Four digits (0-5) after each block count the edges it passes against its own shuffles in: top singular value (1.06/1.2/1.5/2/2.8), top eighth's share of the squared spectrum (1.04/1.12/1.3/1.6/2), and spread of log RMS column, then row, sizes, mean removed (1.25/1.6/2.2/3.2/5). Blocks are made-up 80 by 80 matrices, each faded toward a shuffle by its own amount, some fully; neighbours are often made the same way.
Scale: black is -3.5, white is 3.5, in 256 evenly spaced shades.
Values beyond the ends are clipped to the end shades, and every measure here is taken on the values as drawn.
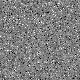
0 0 0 0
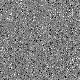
3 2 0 0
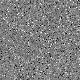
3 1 0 0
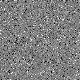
3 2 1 1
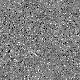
3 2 0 0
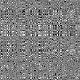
5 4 3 3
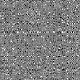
4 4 2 2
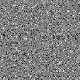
4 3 2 2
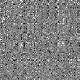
4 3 2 2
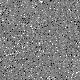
0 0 0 0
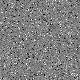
0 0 0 0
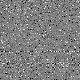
3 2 0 1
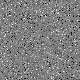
2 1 0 0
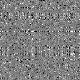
4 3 2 2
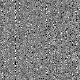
2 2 3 0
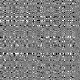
5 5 3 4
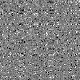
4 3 1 2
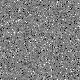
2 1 0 0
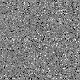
3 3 1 1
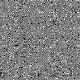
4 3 1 2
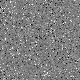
0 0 0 0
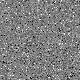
0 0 0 0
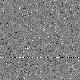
4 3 0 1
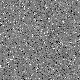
0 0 0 0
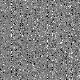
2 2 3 0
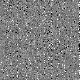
2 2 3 0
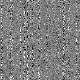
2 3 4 0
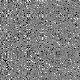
4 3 2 1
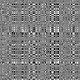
5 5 4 4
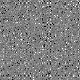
4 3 2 1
